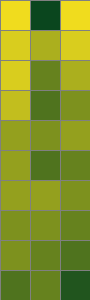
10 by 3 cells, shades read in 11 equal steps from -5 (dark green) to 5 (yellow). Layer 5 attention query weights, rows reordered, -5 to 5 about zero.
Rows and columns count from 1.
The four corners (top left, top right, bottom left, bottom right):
5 5 -2 -4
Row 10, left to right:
-2 -1 -4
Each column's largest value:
5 2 5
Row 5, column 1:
1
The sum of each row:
5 10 5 1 2 -2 2 -1 -3 -7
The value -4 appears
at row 10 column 3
